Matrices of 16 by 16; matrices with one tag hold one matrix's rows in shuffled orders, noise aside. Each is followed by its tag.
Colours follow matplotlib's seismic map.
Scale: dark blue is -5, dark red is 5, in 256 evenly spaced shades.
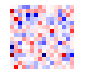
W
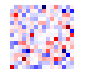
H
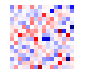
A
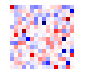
H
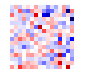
A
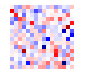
H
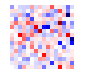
A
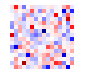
H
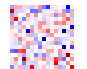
H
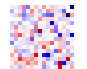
A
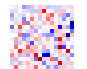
A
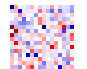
W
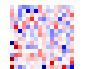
W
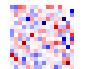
H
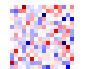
H
